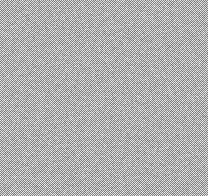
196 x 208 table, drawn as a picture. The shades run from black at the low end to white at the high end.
No row or column stands out. The values fall into two levels. No seam splits the table. A checkerboard runs through the table. There is no overall slope. On average the colour sits 70% of the way up the scale.
